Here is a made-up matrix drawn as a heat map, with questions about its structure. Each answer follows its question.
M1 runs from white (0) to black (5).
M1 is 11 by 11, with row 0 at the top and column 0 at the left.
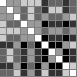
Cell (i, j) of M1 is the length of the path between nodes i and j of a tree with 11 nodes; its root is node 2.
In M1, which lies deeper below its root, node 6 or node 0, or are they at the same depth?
the same depth
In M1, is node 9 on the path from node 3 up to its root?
no
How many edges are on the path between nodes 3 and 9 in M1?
5
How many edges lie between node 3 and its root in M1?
3
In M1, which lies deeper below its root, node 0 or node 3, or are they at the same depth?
node 3
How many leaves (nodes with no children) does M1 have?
6
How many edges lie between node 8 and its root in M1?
3
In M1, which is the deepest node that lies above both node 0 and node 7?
4
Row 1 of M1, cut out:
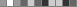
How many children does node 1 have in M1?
2
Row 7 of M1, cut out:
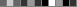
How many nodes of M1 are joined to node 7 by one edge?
1
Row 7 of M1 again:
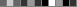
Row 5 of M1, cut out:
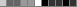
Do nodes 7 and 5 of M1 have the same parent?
no
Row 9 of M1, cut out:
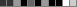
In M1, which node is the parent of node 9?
10
